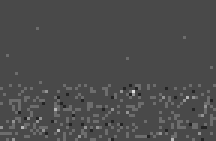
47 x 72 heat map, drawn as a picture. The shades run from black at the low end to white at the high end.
Stripes: none. Grain: fine. Average level on the scale: 30%. Seam: horizontal, 60% of the way down, the top part calmer.
